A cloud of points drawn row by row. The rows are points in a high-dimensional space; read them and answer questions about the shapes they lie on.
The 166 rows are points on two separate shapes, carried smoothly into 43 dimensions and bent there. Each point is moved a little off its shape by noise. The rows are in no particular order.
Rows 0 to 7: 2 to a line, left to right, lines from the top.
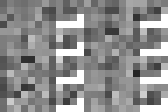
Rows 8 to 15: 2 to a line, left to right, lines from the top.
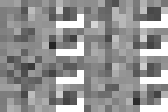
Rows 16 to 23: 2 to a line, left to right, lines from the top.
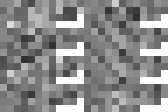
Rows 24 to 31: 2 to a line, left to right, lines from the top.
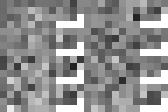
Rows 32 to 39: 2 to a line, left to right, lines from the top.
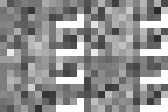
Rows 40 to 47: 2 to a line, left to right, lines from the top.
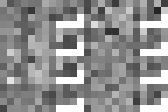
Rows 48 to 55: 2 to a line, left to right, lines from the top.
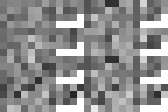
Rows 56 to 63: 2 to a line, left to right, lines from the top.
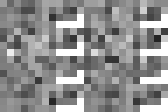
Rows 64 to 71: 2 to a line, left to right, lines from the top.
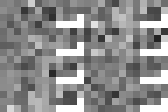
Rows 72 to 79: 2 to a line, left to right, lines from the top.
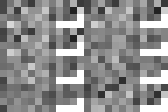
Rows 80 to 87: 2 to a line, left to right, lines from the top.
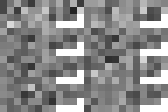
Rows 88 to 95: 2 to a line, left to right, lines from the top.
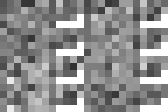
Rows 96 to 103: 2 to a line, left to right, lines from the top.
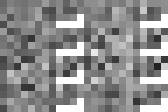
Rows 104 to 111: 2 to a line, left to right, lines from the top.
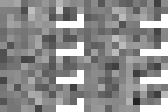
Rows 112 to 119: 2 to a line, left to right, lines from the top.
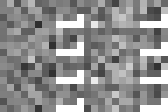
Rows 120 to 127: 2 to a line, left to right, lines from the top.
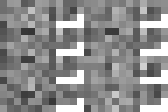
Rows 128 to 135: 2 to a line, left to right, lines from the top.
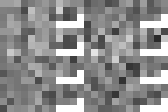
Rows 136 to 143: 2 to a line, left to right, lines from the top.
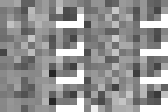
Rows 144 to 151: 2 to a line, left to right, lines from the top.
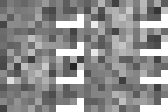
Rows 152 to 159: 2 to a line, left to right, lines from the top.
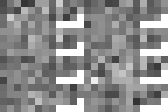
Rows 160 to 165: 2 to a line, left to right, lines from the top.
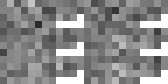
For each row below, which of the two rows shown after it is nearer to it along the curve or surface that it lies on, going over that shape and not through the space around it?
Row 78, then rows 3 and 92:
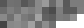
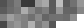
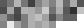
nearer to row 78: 3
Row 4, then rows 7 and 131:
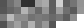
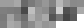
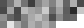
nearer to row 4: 131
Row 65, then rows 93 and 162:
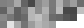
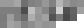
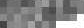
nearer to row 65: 93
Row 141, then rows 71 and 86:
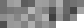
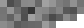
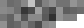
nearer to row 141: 71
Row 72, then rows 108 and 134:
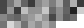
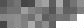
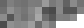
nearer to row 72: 108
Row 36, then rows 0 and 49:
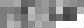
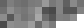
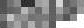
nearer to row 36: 0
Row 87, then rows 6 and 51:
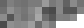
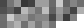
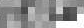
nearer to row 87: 51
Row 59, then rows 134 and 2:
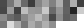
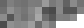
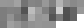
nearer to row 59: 2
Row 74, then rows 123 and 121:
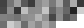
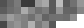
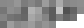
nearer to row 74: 123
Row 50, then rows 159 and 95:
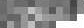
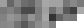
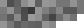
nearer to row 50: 159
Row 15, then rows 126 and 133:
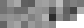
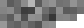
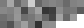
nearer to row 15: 126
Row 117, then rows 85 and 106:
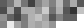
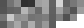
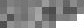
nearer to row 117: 85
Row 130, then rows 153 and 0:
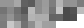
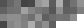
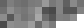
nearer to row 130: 0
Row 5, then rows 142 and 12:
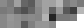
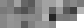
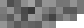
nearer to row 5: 142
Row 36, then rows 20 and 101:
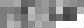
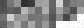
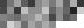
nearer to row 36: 101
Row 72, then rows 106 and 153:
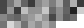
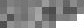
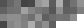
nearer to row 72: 153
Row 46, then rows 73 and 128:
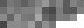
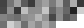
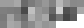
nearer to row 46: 128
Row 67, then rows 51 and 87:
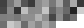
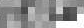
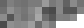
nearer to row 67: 51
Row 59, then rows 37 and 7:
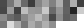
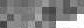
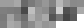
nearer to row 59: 7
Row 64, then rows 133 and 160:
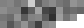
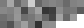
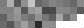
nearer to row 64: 133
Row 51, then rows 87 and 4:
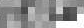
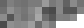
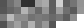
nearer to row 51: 87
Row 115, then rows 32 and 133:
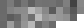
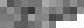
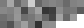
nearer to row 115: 133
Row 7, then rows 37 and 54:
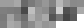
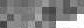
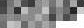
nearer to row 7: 37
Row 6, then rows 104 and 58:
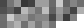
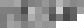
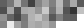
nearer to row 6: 58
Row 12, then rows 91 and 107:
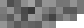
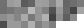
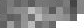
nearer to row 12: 91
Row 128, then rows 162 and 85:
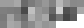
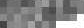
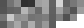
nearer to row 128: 162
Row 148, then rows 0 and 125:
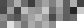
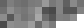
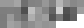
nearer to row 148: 125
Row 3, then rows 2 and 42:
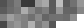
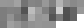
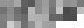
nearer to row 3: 2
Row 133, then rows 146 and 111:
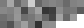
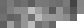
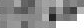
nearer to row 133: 146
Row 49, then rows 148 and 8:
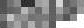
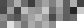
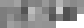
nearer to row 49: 148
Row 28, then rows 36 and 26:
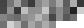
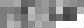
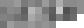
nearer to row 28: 36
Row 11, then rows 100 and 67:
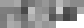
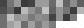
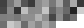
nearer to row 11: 67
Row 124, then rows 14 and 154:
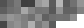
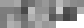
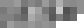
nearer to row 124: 154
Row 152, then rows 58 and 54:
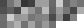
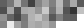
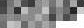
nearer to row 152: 54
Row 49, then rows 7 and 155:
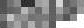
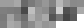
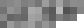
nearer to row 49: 155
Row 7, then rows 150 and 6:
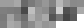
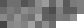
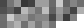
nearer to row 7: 150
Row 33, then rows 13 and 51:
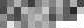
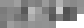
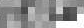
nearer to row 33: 51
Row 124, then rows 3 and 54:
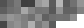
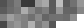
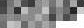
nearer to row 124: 3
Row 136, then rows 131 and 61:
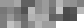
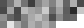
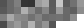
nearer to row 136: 131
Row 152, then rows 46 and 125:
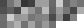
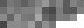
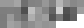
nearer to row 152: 46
